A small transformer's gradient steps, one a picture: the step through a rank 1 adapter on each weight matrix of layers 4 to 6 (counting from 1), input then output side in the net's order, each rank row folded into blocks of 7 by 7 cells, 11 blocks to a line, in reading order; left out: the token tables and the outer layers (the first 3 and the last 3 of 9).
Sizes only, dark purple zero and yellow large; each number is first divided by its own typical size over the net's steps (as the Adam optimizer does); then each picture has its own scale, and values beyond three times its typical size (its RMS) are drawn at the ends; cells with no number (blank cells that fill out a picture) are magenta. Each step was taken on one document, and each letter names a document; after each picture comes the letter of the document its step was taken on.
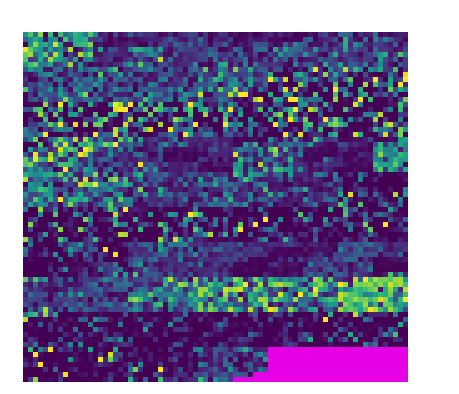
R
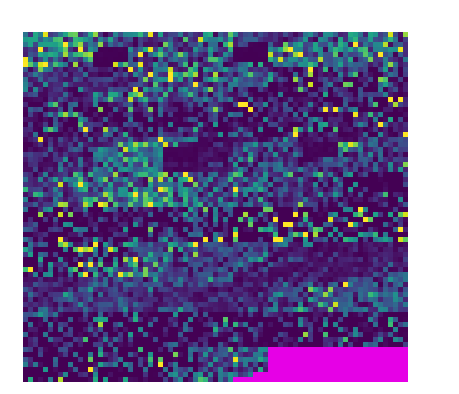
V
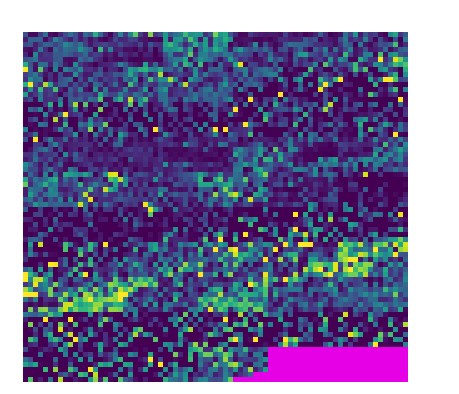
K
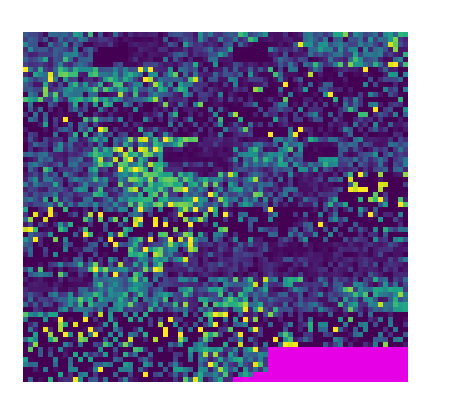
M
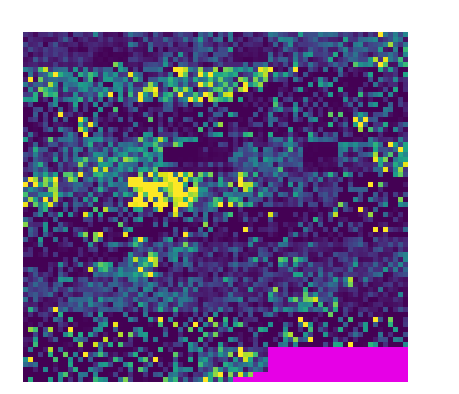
M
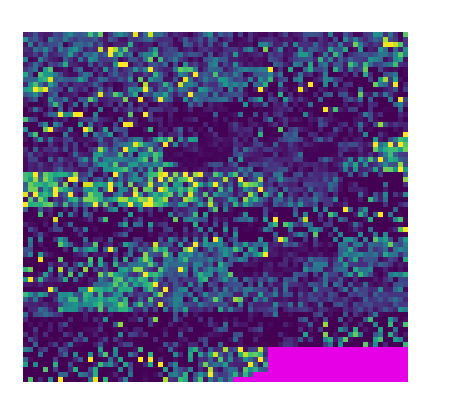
V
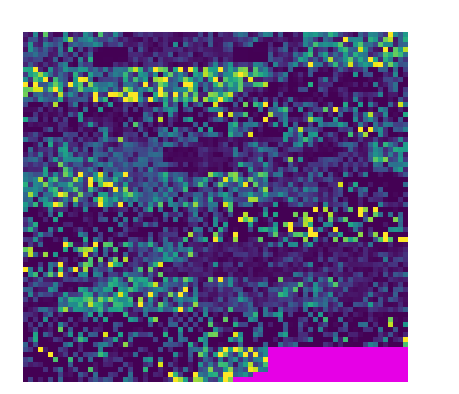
K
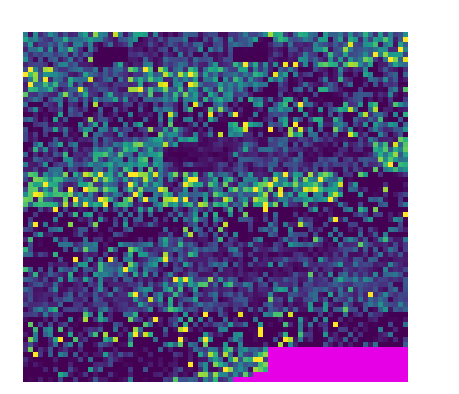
K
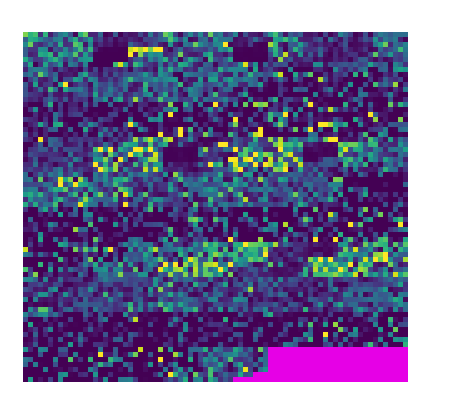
K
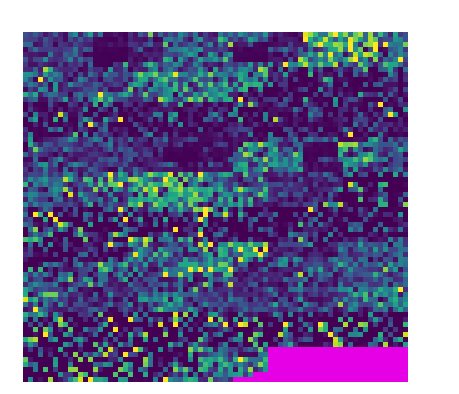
M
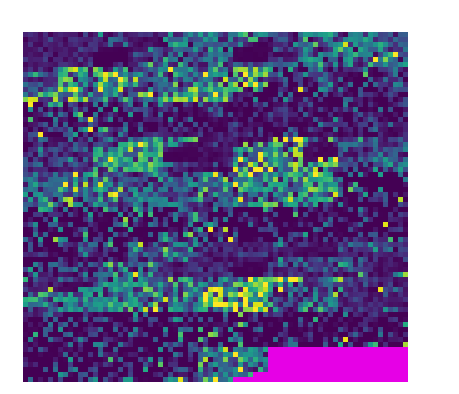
K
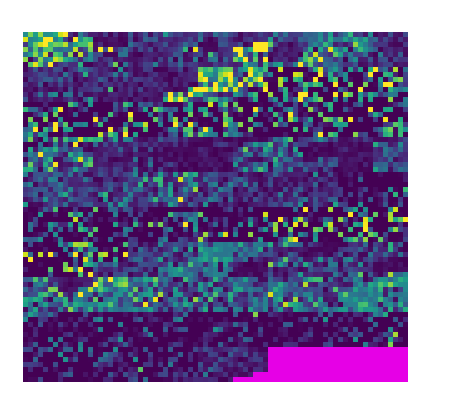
R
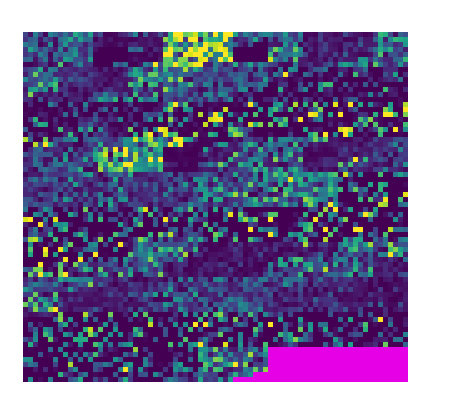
M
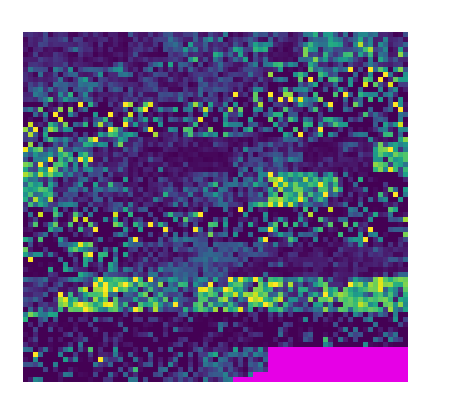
R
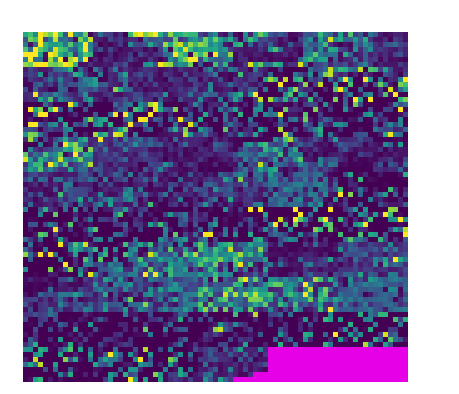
R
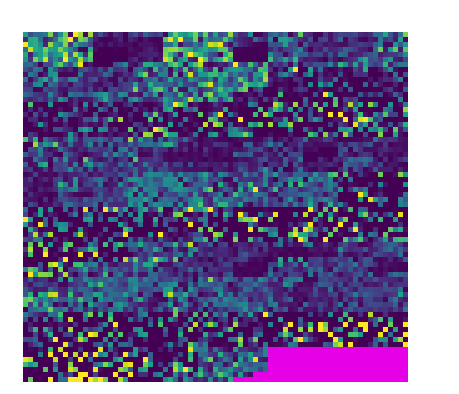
M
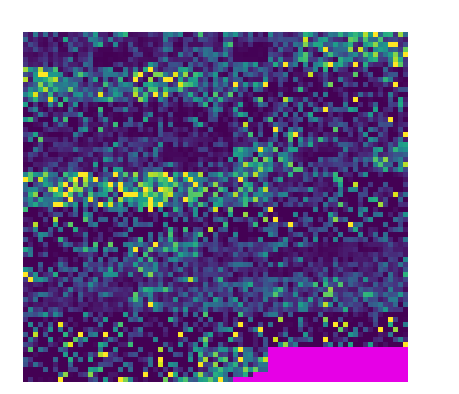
V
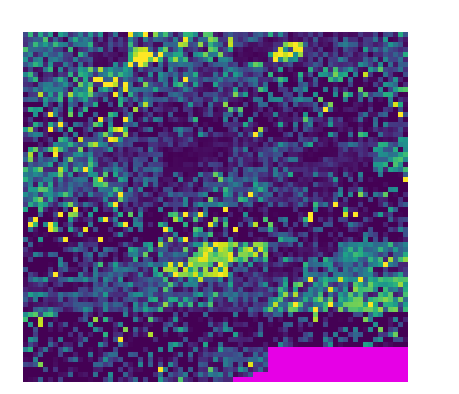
R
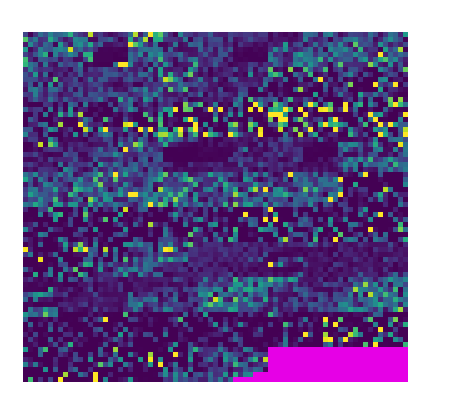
V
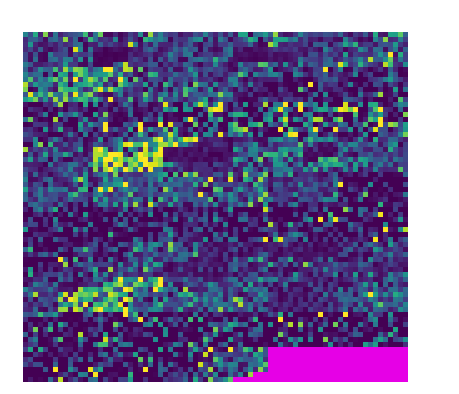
K
